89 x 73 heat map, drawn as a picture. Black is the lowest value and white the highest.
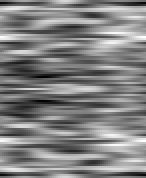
Overall the values sit about 50% of the way up the scale. It is mirror symmetric from top to bottom. The middle left is the ninth with the lowest average. Streaks run across, left to right.
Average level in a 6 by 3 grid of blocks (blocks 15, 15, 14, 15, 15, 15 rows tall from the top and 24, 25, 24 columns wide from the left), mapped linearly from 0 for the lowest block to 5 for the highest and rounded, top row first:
334 | 325 | 023 | 023 | 325 | 334
